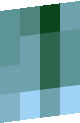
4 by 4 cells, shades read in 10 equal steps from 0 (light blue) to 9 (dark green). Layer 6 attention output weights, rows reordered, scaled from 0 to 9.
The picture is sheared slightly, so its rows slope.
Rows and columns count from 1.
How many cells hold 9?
1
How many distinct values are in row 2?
3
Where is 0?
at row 4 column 2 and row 4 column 4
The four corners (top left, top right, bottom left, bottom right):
4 3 2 0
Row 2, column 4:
4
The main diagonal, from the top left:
4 3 7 0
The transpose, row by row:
4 4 3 2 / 5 3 3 0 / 9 7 7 3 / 3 4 4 0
